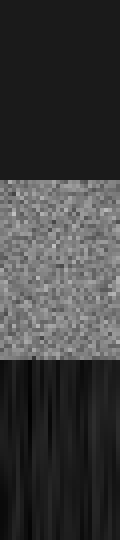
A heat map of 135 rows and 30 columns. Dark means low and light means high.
The table splits into 3 rows of 1 panel. Panel 1,1: very low, flat. Panel 2,1: middling, fine-grained. Panel 3,1: very low, streaked downward, faint in contrast.
